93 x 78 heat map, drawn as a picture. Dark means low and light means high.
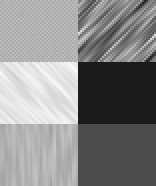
The table splits into 3 rows of 2 panels. Panel 1,1: high, checkered, faint in contrast. Panel 1,2: middling, slanting up to the right, strong in contrast. Panel 2,1: very high, slanting down to the right, faint in contrast. Panel 2,2: very low, flat. Panel 3,1: high, streaked downward, faint in contrast. Panel 3,2: low, flat.
